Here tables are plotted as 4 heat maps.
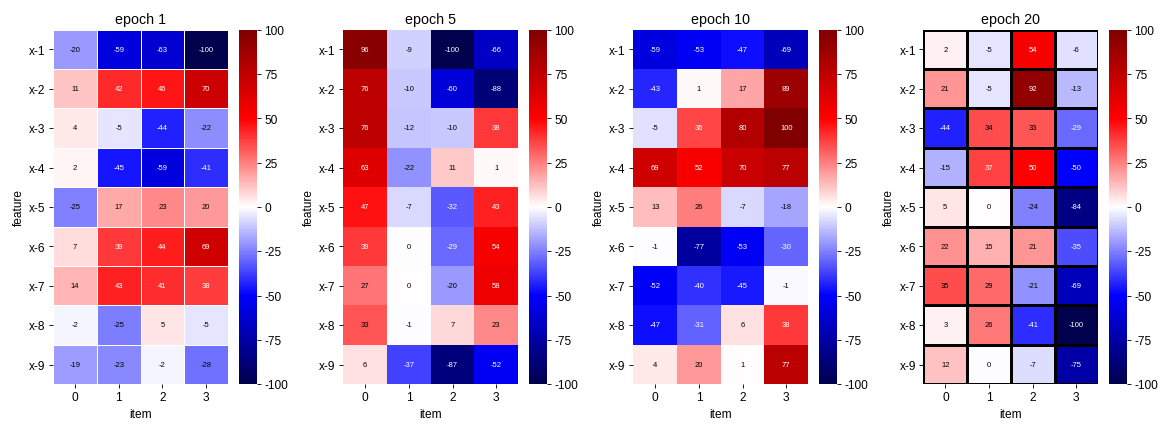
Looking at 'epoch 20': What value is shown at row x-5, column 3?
-84
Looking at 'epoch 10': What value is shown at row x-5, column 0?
13
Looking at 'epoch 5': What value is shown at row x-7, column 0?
27
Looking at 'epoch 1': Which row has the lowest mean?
x-1
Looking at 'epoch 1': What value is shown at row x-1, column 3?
-100
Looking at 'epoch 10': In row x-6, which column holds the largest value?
0
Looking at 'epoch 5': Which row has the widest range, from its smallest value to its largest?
x-1
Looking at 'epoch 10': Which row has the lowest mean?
x-1
